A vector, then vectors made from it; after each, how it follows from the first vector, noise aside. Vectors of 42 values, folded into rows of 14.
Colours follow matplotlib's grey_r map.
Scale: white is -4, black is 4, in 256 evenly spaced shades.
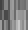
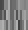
sign-scrambled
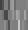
partly zeroed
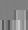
partly zeroed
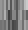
wrapped around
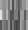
wrapped around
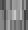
wrapped around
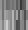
wrapped around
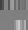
partly zeroed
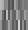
sign-scrambled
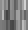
wrapped around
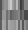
wrapped around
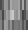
wrapped around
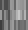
wrapped around
